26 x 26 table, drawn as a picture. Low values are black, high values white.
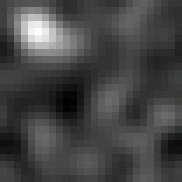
Ninth with the highest average: top left. Bumps: one, in the top left. Roughest part: top left. Average level on the scale: 30%. Grain: blotchy. Mirror symmetry: none. Histogram: skewed, a long tail of high values.
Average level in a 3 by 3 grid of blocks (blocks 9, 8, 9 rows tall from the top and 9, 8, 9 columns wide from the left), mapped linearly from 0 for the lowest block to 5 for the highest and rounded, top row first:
521 | 001 | 111
